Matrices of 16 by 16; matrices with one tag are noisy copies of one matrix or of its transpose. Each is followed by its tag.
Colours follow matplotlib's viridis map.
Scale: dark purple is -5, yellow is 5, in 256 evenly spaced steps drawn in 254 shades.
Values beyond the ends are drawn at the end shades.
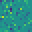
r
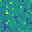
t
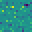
t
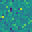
r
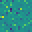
r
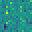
t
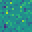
t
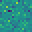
r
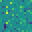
t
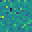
r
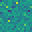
r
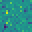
t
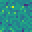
t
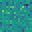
t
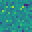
t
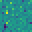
t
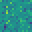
t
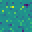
t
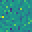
r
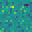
t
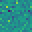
r
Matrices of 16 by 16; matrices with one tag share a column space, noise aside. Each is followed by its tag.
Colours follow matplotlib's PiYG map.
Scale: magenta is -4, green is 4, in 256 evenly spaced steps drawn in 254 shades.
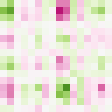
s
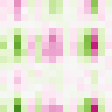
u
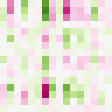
s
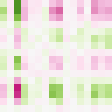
s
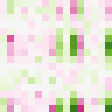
u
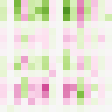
s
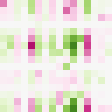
u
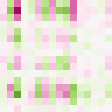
s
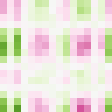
u
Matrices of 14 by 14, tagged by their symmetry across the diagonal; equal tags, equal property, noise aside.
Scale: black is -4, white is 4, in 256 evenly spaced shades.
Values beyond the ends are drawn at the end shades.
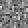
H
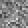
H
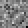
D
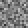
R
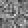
D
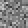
H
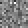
H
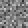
R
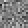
R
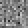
H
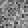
D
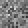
D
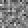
R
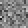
H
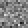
H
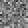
H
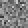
R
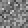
D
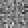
R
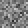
D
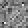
D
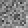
D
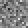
D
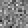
H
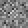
D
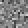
R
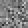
R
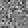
R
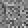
R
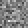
H
